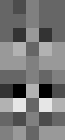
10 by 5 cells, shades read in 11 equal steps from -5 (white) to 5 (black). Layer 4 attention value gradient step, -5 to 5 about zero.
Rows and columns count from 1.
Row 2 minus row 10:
1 2 -1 2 2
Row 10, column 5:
-1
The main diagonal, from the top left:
1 1 -1 -2 -1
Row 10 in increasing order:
-1 -1 -1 0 1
